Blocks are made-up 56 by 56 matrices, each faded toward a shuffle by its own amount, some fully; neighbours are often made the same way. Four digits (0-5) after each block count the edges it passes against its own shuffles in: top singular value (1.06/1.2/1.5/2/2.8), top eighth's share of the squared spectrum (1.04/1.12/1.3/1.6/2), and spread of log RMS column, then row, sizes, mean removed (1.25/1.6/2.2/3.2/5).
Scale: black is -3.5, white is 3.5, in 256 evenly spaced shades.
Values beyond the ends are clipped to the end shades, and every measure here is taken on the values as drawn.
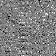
3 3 1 1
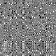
4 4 2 2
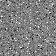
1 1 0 0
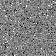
2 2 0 0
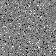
0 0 0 0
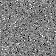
1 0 0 0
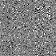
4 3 2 1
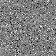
2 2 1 0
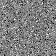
0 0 0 0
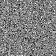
0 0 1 0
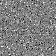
2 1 0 0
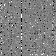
3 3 2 0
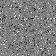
3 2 0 1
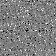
2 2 0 1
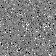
1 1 0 0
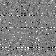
3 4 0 2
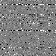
4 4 0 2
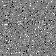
2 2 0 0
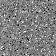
1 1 0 0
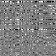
4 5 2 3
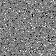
2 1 0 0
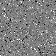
0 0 0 0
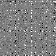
2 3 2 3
